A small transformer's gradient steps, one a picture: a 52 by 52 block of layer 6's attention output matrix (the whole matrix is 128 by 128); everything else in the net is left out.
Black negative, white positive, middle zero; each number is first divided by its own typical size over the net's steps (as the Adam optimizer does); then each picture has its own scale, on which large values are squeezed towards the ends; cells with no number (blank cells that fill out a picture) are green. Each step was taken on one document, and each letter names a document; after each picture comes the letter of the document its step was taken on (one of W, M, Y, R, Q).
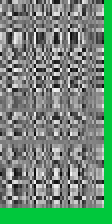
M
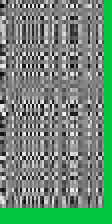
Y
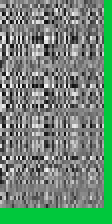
Y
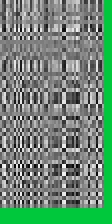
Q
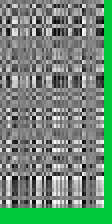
M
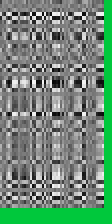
M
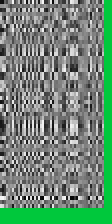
Y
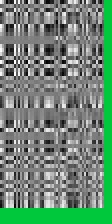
Q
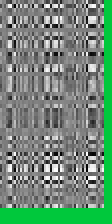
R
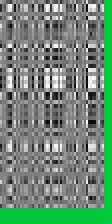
R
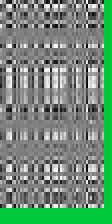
R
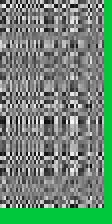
Y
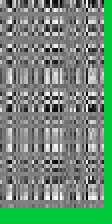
R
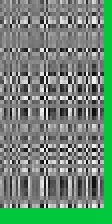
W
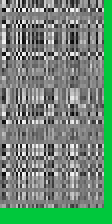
Y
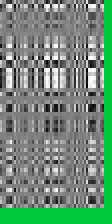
R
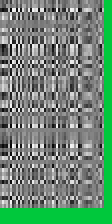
Y
